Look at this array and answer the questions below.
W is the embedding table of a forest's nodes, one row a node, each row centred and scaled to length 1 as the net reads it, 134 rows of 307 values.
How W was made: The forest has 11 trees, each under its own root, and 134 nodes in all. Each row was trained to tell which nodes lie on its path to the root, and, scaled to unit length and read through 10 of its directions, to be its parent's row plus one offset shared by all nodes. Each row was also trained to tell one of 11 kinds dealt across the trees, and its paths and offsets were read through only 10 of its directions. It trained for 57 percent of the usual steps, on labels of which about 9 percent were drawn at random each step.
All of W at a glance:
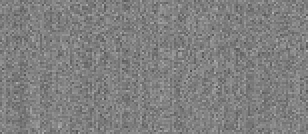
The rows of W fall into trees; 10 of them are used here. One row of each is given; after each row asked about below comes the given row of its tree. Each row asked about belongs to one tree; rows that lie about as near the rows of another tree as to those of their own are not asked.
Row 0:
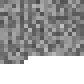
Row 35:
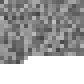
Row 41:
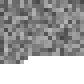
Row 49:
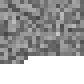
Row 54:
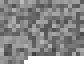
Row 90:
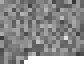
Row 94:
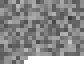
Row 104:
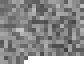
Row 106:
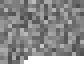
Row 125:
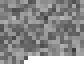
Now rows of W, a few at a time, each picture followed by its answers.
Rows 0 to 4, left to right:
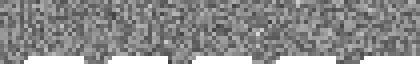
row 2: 90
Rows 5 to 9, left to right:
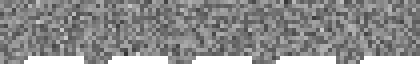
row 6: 0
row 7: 54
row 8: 0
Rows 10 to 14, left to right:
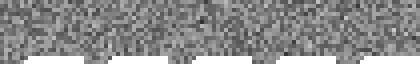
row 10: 106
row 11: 54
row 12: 106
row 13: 90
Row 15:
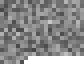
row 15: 90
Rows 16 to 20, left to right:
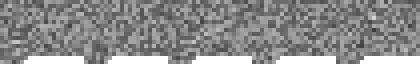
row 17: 0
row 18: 104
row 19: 104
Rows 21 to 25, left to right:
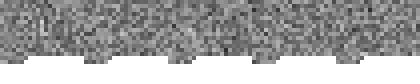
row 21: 90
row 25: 90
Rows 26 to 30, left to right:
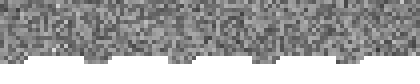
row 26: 125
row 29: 35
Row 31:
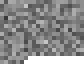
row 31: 90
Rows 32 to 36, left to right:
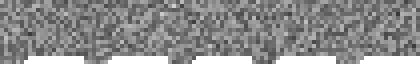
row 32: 41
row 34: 0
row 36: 125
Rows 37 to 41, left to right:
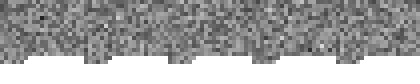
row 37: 125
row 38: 125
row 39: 94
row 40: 104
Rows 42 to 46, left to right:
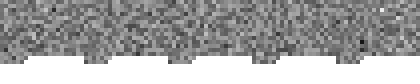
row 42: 90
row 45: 90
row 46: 90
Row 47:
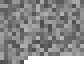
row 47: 35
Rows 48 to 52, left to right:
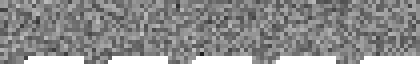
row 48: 106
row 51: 104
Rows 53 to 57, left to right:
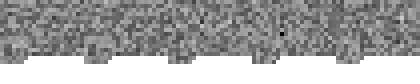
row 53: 54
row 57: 125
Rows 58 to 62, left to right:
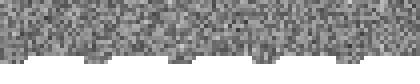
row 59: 104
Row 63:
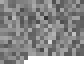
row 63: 106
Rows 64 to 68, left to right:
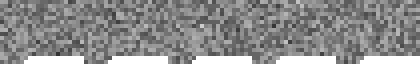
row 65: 106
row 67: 94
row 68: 54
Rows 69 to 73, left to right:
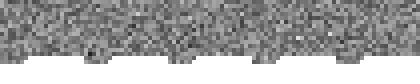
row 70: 0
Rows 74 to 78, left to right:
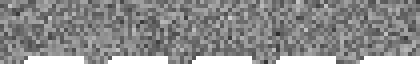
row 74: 125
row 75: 106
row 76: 125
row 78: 0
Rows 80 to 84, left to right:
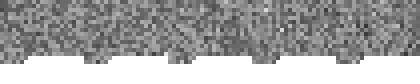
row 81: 94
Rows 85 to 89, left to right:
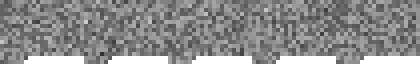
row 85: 106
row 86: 125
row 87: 41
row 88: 0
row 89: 106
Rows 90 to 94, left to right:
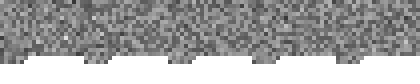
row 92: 90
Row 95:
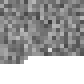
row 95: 54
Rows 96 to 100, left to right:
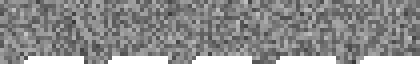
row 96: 106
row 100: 0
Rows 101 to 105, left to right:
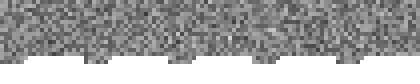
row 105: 35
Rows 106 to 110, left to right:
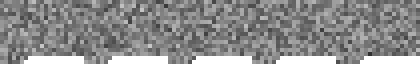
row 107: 125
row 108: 90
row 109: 125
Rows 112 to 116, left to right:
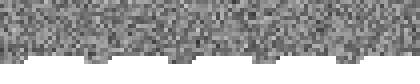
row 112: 41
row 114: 0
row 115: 41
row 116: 0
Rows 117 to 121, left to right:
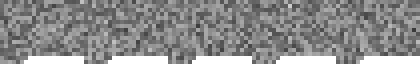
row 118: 106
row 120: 125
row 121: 54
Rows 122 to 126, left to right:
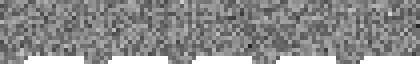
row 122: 41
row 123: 106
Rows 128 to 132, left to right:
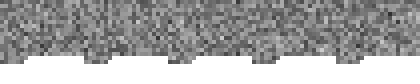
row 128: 35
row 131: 54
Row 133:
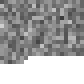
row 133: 0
